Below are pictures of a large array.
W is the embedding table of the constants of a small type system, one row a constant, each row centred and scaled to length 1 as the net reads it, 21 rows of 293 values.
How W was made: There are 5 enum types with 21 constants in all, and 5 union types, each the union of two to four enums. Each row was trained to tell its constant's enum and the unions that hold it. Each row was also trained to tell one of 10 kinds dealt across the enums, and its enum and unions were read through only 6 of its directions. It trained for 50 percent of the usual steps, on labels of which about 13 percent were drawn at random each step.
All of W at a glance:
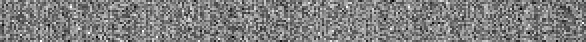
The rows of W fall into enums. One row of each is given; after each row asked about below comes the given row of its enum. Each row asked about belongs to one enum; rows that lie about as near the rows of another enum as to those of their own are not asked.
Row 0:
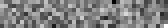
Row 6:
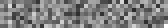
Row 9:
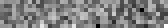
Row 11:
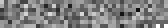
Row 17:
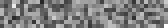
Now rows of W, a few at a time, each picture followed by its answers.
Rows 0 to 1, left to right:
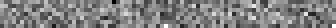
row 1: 11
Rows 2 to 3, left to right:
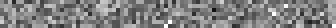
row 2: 9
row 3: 6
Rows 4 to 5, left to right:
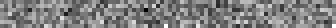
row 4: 6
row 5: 17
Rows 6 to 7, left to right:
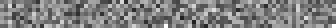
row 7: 17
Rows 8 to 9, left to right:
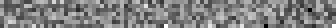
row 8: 17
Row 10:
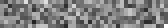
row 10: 0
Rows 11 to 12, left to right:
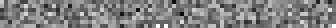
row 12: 0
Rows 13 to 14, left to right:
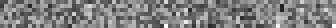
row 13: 6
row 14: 17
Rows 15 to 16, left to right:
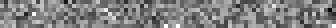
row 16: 9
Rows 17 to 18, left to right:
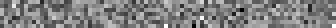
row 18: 6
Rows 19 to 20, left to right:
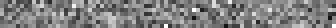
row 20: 0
